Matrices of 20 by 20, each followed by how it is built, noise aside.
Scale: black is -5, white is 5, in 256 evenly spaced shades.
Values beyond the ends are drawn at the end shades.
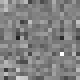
low rank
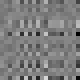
low rank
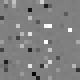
sparse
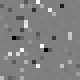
sparse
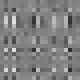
low rank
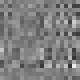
low rank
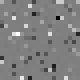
sparse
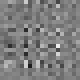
low rank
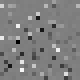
sparse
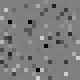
sparse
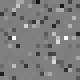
sparse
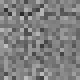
low rank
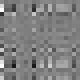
low rank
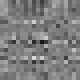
low rank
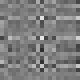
low rank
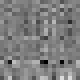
low rank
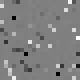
sparse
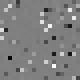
sparse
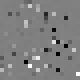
sparse
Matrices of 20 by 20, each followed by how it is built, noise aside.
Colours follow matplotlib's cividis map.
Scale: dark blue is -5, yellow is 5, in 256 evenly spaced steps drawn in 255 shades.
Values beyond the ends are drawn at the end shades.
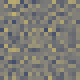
low rank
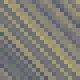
Toeplitz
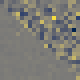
upper triangular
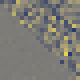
upper triangular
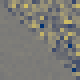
upper triangular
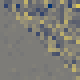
upper triangular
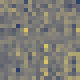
low rank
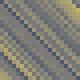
Toeplitz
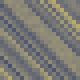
Toeplitz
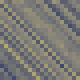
Toeplitz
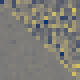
upper triangular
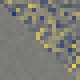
upper triangular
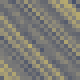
Toeplitz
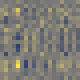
low rank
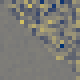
upper triangular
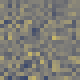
low rank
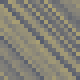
Toeplitz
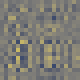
low rank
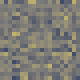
low rank
